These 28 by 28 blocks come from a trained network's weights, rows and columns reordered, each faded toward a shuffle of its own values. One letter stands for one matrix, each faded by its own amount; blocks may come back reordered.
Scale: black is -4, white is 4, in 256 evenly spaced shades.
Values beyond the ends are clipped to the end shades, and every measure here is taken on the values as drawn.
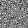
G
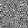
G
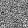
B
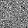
G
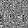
G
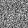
B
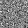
B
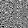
G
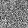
B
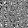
G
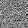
G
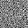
G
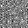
G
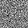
B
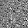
G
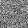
G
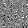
G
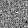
B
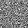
B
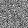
B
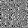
G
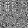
G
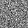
B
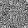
G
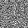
B
